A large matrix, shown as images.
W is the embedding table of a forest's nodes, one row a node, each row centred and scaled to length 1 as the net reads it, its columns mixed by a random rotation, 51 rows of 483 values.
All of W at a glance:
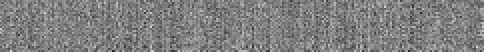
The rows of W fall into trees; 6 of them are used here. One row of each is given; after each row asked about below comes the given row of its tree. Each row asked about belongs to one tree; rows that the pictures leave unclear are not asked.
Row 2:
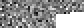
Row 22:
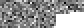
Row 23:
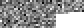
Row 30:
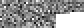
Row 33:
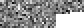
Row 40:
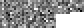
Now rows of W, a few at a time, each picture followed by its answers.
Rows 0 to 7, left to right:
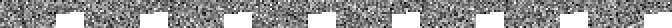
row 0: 30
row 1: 33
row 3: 30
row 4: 33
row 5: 2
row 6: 2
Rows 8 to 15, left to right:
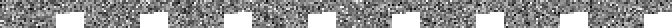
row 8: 23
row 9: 30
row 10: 30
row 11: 33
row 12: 22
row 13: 23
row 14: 30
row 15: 2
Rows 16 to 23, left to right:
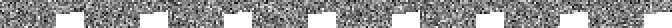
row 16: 40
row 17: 40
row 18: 2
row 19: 33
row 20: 40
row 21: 2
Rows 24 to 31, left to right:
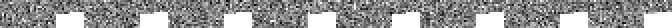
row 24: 2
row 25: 22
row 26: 23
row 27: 23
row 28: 33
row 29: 40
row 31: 23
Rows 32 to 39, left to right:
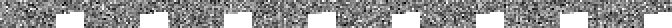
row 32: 22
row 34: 23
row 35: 30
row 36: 2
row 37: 30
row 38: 23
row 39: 40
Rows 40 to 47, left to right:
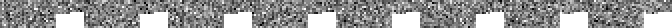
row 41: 2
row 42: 33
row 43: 2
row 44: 23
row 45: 33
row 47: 23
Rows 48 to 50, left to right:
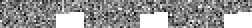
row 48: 23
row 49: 40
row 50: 2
